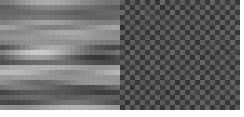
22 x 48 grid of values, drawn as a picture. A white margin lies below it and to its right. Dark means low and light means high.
The table splits into one row of 2 panels. Panel 1,1: middling, streaked across, strong in contrast. Panel 1,2: low, checkered.
